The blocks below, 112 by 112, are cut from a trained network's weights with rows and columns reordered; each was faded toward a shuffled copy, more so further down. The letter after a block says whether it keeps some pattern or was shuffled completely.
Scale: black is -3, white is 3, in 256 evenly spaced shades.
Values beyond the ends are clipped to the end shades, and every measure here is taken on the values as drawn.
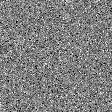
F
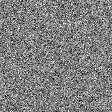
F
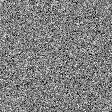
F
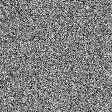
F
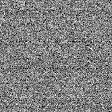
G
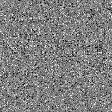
G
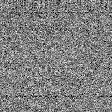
G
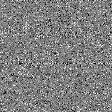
G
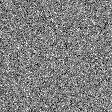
F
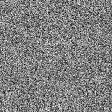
G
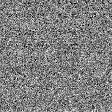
G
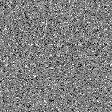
G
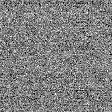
G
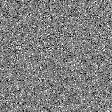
G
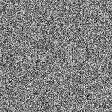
G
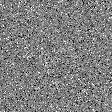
F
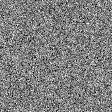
F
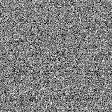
G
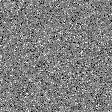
F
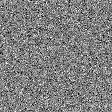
F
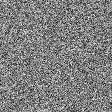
F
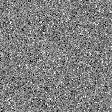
G
